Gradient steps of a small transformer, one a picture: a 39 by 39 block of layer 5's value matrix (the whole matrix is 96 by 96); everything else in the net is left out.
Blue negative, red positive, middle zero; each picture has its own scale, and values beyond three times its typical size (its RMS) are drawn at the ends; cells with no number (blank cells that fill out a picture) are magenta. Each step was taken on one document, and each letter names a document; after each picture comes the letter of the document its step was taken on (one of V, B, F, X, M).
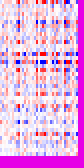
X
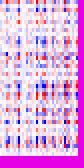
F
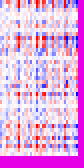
F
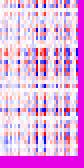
X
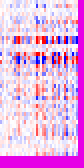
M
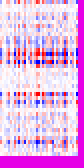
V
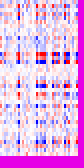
F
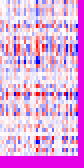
V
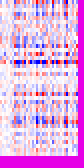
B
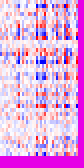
X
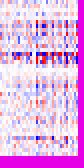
M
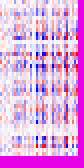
B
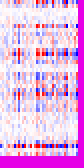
M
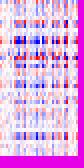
M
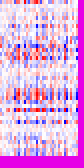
V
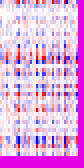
F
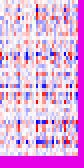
F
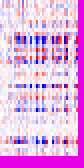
M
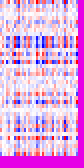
V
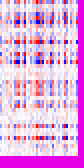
V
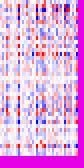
F
